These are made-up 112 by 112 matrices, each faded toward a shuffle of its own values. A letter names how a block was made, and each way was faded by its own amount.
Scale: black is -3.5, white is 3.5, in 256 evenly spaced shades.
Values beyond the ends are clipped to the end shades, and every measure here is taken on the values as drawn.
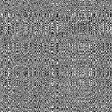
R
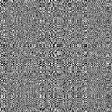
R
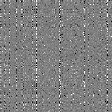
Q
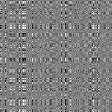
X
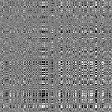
X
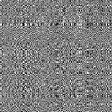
R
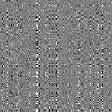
Q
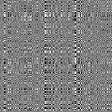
X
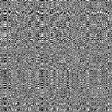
R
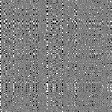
Q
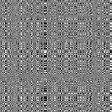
X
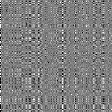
X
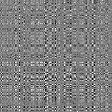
X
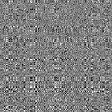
R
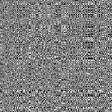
R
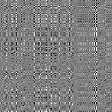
X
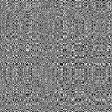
R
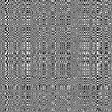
X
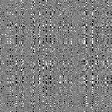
Q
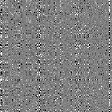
Q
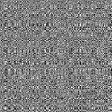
R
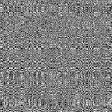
R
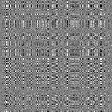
X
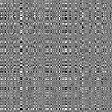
X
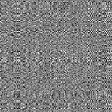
R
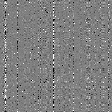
Q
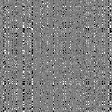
Q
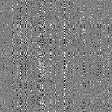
Q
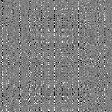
Q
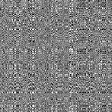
R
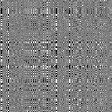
X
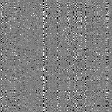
Q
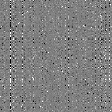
Q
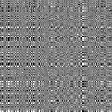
X
